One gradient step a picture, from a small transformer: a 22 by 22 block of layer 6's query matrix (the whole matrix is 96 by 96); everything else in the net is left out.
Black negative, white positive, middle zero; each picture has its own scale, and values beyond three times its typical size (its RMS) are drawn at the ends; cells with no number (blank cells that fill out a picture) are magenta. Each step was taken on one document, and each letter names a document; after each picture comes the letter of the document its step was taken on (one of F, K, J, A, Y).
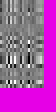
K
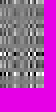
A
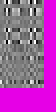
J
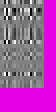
J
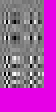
J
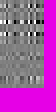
A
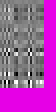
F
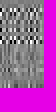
F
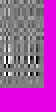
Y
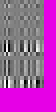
Y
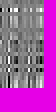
F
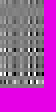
A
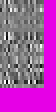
F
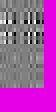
A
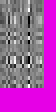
K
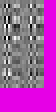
J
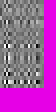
Y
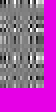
A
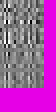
Y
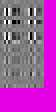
J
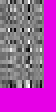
K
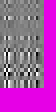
Y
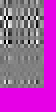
Y
